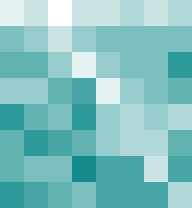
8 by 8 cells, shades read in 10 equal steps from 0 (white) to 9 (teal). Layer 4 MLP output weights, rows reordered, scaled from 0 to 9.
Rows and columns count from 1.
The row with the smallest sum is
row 1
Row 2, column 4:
4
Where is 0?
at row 1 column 3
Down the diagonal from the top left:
1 4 4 7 4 3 2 3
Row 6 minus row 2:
1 4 5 2 -1 -2 -2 1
